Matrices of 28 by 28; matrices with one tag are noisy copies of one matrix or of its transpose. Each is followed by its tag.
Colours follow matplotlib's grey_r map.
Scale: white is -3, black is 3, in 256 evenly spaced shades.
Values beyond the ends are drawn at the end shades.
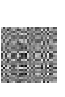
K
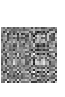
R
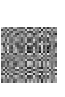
K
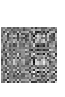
R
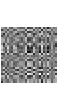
K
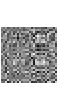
R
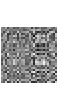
R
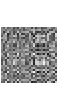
R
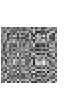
R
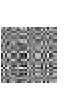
K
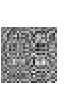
R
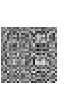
R
